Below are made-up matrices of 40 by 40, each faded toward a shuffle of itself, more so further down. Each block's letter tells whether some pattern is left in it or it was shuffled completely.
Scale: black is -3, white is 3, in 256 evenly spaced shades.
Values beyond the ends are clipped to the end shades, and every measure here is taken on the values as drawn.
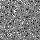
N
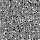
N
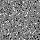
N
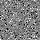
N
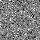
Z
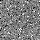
Z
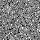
Z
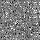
N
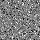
Z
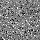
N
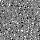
Z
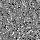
Z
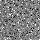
Z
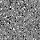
N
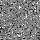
N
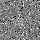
N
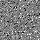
Z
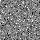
Z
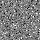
Z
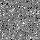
N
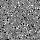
Z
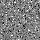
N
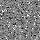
Z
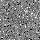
Z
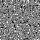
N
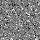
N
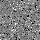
Z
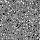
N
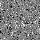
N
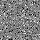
N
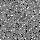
Z
